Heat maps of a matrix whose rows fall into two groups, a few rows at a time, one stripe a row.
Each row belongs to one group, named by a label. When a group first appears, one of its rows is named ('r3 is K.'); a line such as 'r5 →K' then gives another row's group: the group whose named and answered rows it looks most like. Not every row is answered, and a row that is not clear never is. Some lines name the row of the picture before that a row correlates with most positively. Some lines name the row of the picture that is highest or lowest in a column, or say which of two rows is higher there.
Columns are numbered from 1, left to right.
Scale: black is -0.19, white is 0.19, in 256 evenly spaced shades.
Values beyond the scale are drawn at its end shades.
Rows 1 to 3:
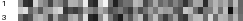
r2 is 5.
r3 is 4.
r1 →4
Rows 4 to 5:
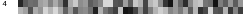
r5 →5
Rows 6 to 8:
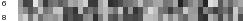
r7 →5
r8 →5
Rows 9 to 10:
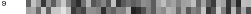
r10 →5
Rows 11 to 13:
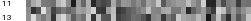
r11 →5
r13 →5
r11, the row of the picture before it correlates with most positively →9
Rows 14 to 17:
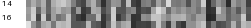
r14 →5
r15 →5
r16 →5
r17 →5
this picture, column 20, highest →17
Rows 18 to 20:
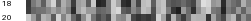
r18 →4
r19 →4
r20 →5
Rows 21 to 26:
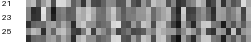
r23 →4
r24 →4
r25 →5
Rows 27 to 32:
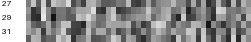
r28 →4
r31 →5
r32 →5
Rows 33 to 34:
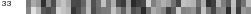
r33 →5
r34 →5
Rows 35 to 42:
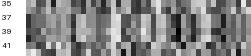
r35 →5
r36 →5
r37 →4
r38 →4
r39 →4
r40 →4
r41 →5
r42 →5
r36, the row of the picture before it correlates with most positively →34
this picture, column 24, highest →39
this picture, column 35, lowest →42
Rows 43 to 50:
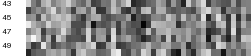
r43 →5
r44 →4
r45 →5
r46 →5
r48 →5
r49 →4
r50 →4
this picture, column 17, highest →49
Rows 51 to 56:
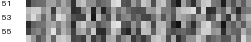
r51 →4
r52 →5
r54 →4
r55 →4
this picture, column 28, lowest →53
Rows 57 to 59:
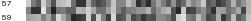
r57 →5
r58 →4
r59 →5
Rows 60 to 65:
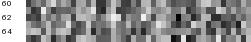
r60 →4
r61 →4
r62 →4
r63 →5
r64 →5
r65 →4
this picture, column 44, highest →63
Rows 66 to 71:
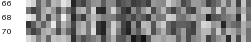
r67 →4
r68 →5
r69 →4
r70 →4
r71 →5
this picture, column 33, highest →68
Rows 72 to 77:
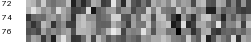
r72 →5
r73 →5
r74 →4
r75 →4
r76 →4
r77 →5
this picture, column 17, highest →76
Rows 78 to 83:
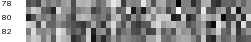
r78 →4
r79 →5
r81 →5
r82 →5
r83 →5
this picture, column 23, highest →78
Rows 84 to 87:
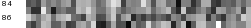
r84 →4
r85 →4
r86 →5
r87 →4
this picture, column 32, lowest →86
